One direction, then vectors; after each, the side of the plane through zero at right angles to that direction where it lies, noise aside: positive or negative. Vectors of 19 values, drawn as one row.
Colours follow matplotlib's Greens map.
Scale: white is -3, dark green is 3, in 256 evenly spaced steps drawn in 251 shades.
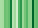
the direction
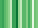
negative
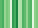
negative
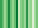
negative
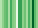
positive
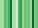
positive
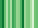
negative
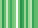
positive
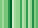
positive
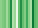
positive
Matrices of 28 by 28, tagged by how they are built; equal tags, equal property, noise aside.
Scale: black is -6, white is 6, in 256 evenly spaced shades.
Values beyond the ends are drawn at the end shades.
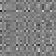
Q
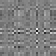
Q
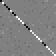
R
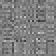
Q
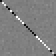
R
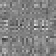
Q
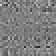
Q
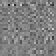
Q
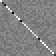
R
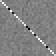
R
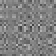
Q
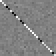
R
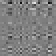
Q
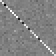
R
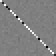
R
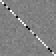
R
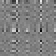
Q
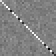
R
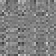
Q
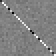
R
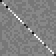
R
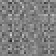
Q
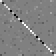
R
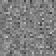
Q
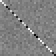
R
